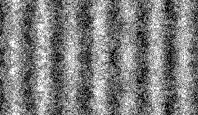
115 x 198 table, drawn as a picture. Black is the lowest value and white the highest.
Mirror symmetry: top to bottom. Seam: none. Slope: none. Histogram: bell-shaped. Odd rows or columns: none. Average level on the scale: 50%. Stripes: upright, repeating 7 times.
